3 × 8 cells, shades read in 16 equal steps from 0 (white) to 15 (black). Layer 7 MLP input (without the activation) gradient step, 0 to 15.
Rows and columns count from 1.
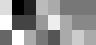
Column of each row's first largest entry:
2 2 5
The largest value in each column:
9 15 13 8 10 8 8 8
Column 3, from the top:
13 11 5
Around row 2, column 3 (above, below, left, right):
13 5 11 6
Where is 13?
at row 1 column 3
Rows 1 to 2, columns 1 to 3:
2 15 13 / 0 11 11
